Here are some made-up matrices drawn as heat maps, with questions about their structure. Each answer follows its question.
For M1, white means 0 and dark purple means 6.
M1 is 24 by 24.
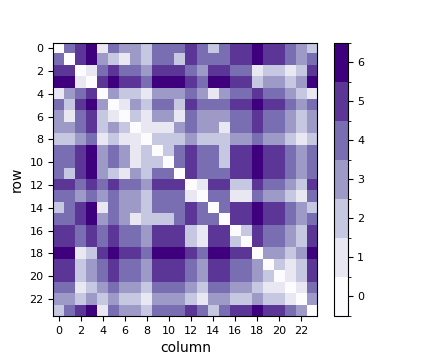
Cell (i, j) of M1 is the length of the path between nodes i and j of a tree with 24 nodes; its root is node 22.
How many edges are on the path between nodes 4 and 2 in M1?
4
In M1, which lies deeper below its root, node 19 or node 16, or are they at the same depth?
the same depth
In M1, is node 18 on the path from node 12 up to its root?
no
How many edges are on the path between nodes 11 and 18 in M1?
6
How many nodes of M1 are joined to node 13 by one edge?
4
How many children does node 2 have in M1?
2
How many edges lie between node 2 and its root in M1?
2
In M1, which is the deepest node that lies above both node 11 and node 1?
6
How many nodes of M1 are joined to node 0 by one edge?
1
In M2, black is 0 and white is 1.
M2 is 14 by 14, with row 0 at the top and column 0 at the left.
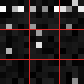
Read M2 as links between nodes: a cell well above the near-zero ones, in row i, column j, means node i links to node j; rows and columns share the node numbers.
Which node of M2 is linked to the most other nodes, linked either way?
node 1
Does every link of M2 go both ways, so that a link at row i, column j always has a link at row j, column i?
no
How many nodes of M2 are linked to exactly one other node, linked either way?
5
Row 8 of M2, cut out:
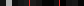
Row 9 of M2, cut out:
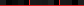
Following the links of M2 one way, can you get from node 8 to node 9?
yes
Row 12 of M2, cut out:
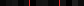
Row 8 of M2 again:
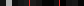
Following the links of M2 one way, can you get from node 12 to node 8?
no
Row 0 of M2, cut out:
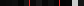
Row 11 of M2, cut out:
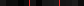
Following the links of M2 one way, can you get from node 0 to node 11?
no
